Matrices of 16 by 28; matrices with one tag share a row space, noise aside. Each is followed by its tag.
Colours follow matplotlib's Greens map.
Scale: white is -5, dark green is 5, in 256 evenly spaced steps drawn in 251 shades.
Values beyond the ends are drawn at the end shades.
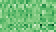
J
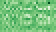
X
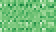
J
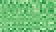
J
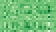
X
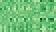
J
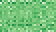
J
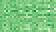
X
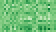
X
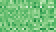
J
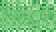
J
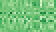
J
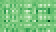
X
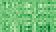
X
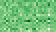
X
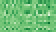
X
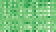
X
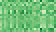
J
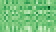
X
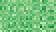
J
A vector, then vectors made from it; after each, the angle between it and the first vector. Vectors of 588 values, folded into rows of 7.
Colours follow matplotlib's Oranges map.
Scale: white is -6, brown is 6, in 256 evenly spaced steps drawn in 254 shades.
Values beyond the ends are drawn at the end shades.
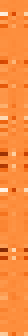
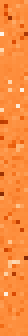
orthogonal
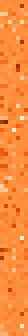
partly aligned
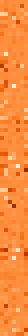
partly aligned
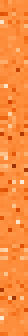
partly opposed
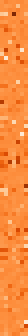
partly aligned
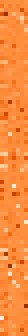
partly opposed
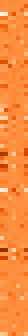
nearly parallel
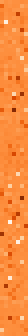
orthogonal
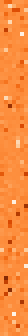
orthogonal
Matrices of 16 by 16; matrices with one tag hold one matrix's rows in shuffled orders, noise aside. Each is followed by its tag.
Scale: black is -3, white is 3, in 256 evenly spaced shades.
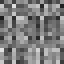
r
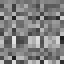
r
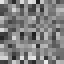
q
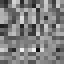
q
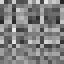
r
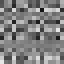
r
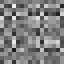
r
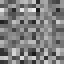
q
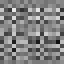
r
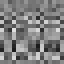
r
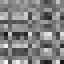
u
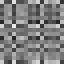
r
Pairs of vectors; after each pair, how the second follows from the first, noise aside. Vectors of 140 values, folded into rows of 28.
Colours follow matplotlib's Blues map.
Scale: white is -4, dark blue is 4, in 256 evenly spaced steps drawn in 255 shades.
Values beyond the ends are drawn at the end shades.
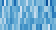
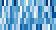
scaled up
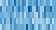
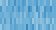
shrunk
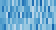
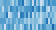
sign-scrambled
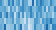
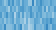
shrunk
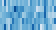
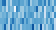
sign-scrambled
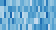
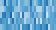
sign-scrambled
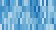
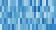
sign-scrambled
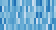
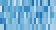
sign-scrambled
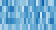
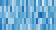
sign-scrambled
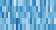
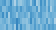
shrunk
